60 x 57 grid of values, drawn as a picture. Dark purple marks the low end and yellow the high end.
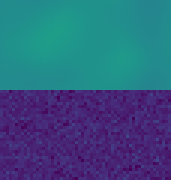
The table splits into 2 rows of 1 panel. Panel 1,1: middling, smooth, faint in contrast. Panel 2,1: very low, fine-grained, faint in contrast.
